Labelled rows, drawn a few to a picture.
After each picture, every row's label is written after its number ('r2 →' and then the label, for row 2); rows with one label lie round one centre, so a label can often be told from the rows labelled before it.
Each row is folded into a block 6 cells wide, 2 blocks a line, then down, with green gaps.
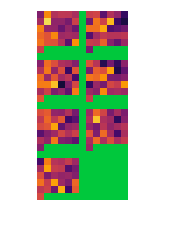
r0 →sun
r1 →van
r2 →sun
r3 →van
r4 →van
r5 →sun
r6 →sun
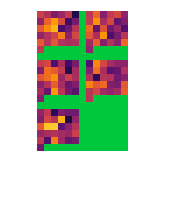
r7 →van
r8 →sun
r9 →van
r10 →sun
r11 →van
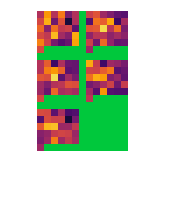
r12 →sun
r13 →van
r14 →van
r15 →van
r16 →van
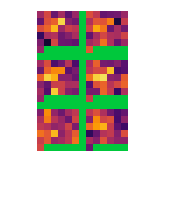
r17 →van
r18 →van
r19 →van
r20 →van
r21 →sun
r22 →van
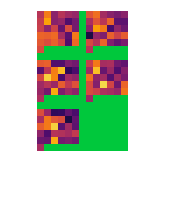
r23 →sun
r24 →van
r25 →van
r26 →sun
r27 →van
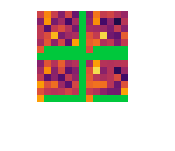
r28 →sun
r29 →sun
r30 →sun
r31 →sun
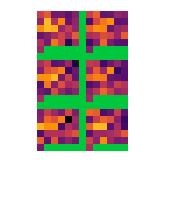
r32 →van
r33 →van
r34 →van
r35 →van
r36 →van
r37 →van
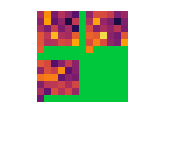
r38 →sun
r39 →sun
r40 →van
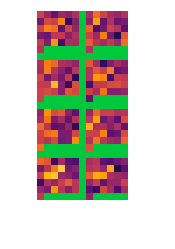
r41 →van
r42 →sun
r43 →sun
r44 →van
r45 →sun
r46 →sun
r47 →van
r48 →van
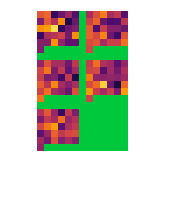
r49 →van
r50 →sun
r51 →sun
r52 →sun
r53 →van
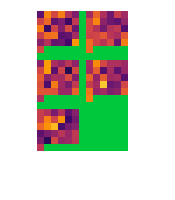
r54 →sun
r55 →sun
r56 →sun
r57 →sun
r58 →van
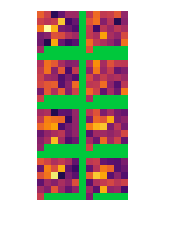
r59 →van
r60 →sun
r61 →sun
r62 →sun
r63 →van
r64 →van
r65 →van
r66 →van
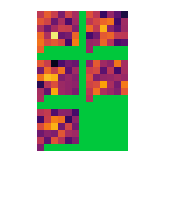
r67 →sun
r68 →van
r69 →van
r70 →sun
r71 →van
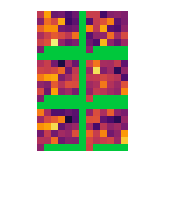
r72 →van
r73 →van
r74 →van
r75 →sun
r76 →van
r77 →sun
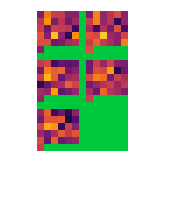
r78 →sun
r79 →sun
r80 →van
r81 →van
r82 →van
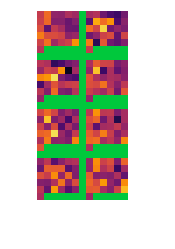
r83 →sun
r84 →van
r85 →van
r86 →sun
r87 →sun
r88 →sun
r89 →van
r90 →sun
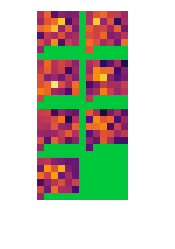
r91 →van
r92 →sun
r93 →sun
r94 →van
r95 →van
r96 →van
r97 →van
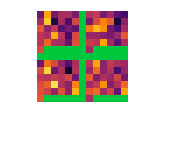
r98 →sun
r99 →van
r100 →sun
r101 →sun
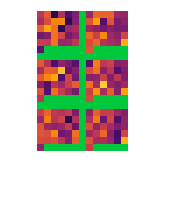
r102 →van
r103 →sun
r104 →van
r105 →sun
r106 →sun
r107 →sun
